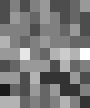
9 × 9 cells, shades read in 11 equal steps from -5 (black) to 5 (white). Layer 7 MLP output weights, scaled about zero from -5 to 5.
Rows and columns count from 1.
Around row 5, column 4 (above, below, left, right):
0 1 4 -1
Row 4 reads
2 0 -1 0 1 0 0 -1 -1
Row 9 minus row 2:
4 1 -1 1 -2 0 4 1 -1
